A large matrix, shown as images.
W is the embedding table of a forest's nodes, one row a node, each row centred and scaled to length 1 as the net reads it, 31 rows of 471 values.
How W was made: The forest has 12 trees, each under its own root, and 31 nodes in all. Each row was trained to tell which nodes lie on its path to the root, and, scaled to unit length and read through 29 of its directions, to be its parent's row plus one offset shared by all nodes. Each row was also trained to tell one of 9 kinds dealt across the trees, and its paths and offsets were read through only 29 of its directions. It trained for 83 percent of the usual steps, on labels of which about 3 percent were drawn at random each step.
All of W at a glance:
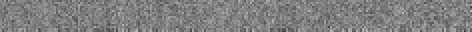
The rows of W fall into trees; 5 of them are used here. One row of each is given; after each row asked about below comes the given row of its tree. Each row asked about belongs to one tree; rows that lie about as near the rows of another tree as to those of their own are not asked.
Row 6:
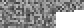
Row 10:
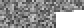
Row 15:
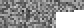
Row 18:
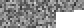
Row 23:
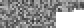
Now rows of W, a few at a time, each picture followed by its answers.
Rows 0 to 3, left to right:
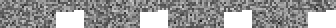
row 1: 23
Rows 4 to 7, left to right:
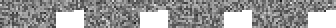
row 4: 23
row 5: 10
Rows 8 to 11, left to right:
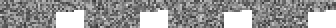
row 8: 15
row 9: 6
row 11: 23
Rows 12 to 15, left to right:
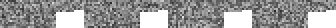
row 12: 6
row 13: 15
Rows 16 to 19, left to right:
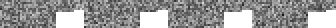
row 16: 6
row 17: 18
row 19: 6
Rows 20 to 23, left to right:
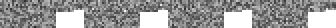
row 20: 23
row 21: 18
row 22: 15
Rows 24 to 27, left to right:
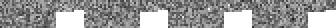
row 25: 18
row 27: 23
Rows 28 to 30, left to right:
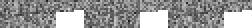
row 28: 18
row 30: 18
